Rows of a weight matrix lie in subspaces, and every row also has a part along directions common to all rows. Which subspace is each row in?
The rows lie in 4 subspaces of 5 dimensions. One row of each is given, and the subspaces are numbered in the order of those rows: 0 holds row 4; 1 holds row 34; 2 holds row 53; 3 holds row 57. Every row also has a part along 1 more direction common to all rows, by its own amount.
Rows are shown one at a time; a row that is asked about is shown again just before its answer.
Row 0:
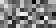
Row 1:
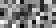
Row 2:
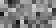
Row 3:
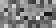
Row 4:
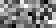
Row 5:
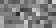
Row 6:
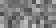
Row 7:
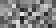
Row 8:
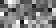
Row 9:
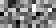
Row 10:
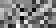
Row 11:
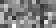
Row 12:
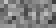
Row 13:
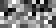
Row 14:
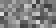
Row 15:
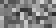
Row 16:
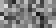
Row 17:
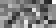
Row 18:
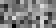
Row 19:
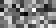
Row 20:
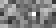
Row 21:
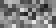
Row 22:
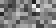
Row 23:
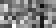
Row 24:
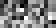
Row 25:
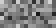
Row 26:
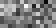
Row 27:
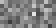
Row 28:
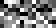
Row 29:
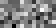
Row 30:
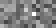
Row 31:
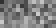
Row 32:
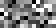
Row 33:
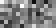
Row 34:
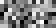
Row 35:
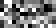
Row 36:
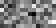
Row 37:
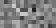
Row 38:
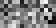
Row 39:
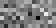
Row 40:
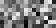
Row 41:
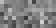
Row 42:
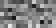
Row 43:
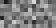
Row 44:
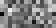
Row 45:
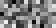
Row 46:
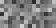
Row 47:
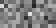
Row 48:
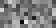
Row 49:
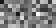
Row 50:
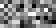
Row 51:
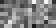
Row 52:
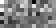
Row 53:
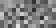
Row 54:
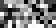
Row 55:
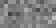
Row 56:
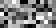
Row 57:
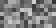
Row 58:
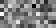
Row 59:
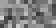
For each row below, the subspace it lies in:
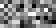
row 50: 0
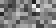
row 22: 0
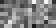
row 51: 3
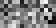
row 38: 0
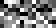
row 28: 2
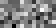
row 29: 1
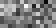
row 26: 0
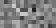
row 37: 2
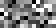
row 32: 0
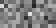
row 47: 0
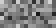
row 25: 1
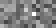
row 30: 0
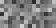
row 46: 3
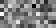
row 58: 0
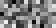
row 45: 1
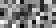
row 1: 1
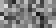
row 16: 1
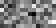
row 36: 0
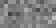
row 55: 0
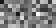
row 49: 3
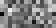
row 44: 1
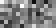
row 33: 3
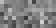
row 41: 1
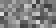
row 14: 0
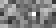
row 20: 0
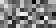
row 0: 2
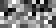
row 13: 2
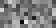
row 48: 2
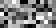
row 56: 1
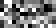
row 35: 2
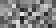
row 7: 2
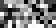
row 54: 1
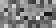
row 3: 3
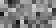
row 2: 2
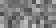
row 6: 3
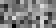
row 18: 1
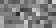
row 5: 3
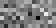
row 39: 3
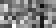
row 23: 1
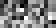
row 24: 3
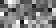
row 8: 2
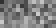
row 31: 3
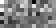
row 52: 3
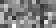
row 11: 1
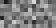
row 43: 2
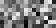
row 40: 3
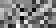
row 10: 2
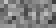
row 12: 0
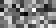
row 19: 2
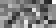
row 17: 3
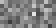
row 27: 0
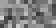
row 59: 1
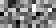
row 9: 2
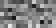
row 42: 1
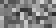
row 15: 3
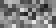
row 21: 2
